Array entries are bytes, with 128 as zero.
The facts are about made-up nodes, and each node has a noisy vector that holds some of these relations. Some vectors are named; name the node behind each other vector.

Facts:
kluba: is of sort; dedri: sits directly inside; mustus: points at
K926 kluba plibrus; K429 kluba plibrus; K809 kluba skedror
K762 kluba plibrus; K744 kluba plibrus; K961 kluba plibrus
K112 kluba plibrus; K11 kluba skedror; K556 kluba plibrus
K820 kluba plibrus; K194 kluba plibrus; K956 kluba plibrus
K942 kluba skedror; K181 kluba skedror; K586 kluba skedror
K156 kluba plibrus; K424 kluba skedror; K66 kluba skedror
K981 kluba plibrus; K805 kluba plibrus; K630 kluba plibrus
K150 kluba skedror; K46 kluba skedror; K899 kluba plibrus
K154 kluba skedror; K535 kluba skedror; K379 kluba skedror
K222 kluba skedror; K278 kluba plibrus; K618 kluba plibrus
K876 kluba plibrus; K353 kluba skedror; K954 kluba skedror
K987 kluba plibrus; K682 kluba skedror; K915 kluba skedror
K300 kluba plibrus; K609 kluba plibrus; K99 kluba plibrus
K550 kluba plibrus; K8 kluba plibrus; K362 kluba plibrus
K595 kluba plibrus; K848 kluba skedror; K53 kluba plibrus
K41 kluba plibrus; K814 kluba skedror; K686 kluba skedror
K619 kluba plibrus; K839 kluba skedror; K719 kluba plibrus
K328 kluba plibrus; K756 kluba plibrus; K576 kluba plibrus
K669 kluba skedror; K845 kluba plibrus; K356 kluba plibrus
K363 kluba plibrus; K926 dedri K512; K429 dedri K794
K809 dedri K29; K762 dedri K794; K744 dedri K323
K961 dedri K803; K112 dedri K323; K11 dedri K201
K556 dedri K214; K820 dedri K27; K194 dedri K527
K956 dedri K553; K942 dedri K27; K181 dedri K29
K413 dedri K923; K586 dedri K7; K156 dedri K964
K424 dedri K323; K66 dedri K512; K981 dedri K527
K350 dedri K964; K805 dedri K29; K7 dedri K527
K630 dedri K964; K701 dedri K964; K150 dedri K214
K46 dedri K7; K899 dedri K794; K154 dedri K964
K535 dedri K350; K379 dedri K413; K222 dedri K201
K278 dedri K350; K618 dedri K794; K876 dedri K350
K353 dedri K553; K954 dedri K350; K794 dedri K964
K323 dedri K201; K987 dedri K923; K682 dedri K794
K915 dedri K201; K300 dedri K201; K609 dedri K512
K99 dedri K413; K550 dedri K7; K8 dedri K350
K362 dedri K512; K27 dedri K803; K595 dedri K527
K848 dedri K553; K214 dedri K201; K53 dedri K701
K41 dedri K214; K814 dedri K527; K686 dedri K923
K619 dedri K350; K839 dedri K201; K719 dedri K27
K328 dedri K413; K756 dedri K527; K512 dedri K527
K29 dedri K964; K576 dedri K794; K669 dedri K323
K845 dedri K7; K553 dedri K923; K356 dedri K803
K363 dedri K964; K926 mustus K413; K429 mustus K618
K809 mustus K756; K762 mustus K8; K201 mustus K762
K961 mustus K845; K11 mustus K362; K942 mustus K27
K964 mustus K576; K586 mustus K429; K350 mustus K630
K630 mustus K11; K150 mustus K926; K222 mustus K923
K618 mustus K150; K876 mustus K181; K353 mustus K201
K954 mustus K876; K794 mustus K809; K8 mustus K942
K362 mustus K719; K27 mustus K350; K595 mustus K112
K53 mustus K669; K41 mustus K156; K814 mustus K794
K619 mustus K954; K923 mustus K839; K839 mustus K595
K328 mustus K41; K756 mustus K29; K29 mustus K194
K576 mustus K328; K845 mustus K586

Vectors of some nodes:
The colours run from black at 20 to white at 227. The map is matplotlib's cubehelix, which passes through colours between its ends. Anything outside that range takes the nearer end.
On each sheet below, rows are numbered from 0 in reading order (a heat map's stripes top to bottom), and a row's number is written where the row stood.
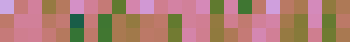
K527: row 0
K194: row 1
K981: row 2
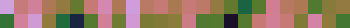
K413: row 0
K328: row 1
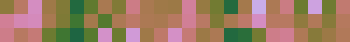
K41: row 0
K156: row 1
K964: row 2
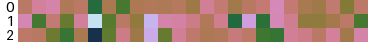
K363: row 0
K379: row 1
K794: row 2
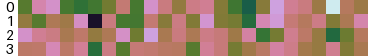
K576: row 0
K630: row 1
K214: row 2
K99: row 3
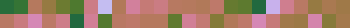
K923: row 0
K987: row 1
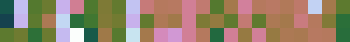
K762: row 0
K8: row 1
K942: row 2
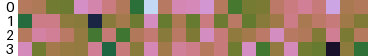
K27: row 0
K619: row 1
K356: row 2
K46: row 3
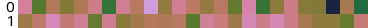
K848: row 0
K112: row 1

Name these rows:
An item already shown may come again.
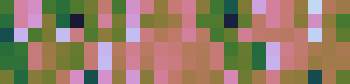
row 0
K576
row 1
K328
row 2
K762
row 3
K923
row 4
K923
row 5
K222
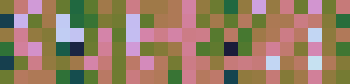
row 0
K41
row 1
K8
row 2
K201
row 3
K328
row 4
K595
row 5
K845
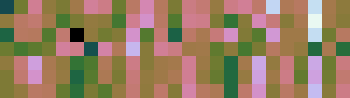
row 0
K595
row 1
K926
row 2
K756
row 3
K353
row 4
K41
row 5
K41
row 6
K961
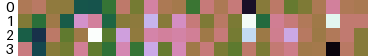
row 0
K429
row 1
K809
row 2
K839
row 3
K11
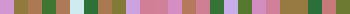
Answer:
K682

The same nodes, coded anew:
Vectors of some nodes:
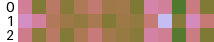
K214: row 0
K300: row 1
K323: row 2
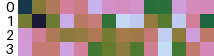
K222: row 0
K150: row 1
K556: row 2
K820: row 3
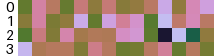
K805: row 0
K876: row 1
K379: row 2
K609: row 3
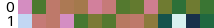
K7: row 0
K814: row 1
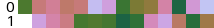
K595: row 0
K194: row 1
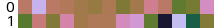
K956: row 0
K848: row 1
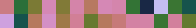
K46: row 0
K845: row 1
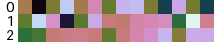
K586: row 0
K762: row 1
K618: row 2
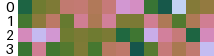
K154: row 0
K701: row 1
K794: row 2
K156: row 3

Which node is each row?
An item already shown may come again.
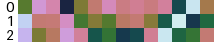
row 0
K8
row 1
K814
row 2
K719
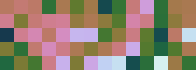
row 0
K630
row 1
K803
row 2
K923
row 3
K413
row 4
K954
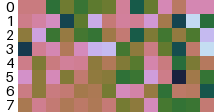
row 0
K41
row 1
K201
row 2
K328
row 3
K923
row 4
K803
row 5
K27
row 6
K942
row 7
K553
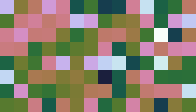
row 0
K719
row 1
K595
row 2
K809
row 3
K41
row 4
K954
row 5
K362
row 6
K576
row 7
K350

